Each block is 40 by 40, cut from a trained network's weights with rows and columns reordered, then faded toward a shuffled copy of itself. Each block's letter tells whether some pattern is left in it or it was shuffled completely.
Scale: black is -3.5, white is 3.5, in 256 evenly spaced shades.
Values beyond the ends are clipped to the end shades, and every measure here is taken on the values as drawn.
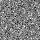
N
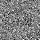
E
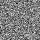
N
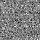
E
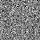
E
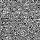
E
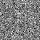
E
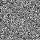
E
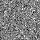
N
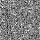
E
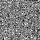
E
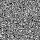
N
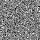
N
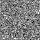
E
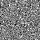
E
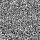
N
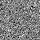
N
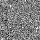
E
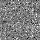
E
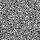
N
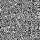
E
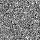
N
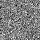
N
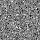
N
